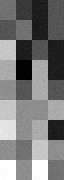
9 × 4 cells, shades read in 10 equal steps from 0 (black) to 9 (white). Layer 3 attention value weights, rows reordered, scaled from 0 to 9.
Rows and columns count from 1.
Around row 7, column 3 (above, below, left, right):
5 7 5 1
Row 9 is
9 5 9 4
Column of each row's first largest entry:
1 2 1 1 3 1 1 3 1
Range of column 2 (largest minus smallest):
5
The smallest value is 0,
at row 4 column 2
